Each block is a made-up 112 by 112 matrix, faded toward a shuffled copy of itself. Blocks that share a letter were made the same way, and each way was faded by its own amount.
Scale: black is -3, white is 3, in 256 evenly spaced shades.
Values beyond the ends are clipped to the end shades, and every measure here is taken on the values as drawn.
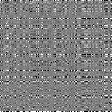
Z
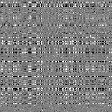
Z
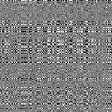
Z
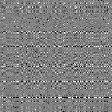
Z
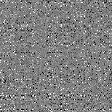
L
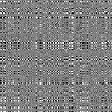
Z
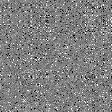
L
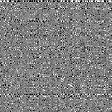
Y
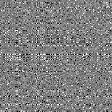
Y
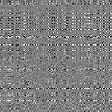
Z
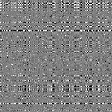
Z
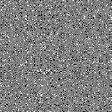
L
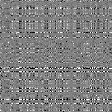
Z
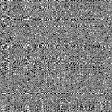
Y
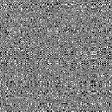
Y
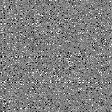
L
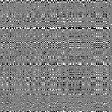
Z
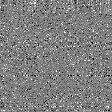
L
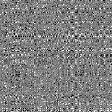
Y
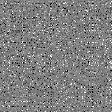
L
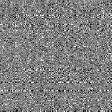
Y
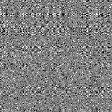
Y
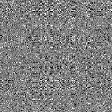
Y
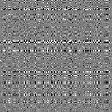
Z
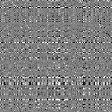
Z
